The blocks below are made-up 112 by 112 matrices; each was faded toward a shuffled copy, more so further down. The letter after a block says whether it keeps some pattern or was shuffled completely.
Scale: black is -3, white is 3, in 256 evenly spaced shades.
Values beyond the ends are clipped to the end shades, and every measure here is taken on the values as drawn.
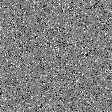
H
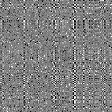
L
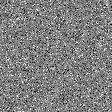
H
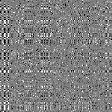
L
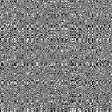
L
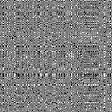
L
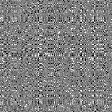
L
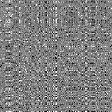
L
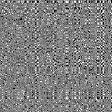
L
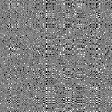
L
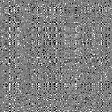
L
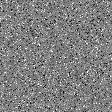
H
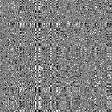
L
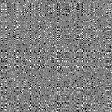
L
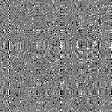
L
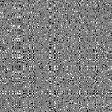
L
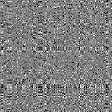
L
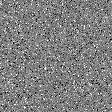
H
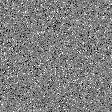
H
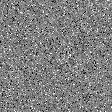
H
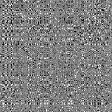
L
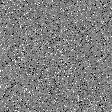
H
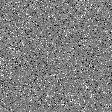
H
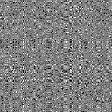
L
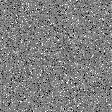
H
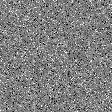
H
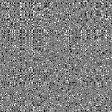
L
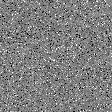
H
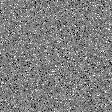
H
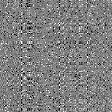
L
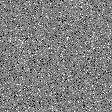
H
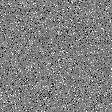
H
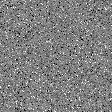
H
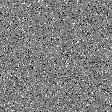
H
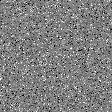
H
